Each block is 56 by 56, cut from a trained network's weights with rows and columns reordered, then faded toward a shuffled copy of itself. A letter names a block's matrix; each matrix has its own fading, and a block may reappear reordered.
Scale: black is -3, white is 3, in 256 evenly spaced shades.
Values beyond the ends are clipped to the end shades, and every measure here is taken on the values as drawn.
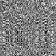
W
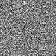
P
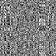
W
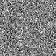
P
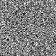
P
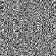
W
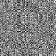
W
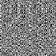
W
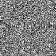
P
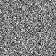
P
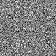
P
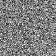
P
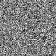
P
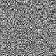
W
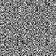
W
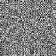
W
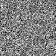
P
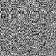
W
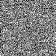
P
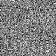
P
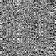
W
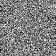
P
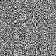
W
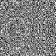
W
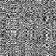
W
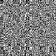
W
